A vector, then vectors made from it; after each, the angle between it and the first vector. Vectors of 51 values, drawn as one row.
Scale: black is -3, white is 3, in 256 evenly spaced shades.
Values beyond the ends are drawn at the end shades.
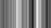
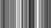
nearly parallel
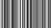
orthogonal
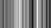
nearly parallel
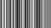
partly opposed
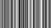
orthogonal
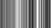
nearly parallel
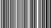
partly aligned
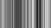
nearly opposite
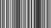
partly opposed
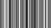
orthogonal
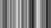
nearly parallel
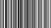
orthogonal
